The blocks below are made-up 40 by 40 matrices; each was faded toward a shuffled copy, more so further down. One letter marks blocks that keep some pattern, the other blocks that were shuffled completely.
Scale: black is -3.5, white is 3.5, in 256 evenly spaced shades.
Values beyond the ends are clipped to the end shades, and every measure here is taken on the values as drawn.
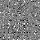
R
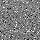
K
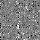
R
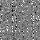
R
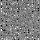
R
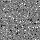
K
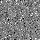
K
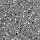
K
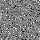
K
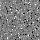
K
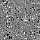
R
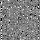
R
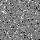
K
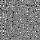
R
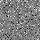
K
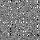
R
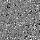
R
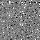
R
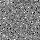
K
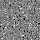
K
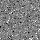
K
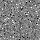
K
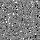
K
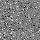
K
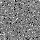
K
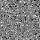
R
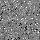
K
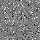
R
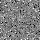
K
